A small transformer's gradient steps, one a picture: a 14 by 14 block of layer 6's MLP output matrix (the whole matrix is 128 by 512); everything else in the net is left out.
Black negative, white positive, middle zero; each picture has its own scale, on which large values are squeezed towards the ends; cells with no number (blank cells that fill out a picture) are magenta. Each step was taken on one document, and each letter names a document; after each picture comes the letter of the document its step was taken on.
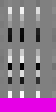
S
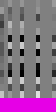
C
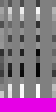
C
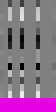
S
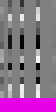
S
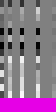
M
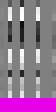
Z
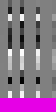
Z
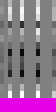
C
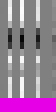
Z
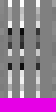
Z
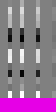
Z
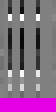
S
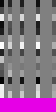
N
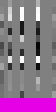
M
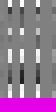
Z
